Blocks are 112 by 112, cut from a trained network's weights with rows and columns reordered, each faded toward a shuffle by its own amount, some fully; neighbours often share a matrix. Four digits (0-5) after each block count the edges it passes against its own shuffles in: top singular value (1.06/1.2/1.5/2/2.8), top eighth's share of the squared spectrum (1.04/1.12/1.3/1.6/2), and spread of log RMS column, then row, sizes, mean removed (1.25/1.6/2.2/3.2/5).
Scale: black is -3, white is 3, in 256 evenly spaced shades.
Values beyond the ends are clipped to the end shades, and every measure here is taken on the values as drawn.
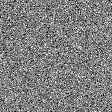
0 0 0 0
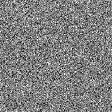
3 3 1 1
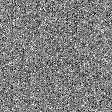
1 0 0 0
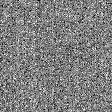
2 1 0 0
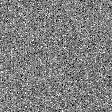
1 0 0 0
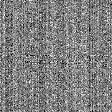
4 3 1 2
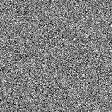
3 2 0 0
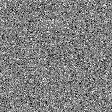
2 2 0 1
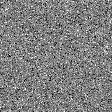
0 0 0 0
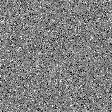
0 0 0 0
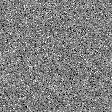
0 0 0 0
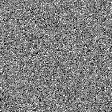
2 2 1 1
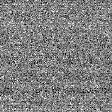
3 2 2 1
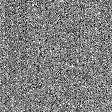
1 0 0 0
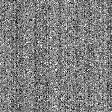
3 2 1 1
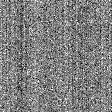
3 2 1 1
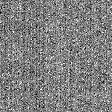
3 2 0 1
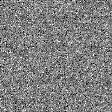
1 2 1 0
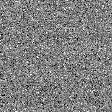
1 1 1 0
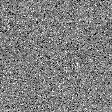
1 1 1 0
